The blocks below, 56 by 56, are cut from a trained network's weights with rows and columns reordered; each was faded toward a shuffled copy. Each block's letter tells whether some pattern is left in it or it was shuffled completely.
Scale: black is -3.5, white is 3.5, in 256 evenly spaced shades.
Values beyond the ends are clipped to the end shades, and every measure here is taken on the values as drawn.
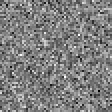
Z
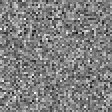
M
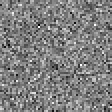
Z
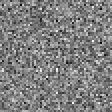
M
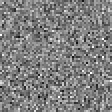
M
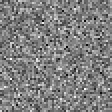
M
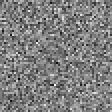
M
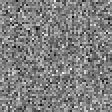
M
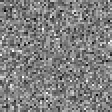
Z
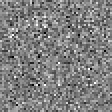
M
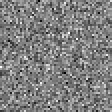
Z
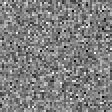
Z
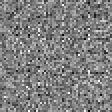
M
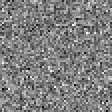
M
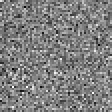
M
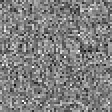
M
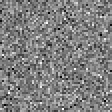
Z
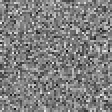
M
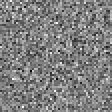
M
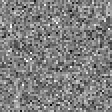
Z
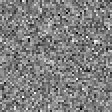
Z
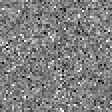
Z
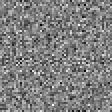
M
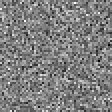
Z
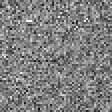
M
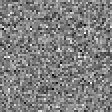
M
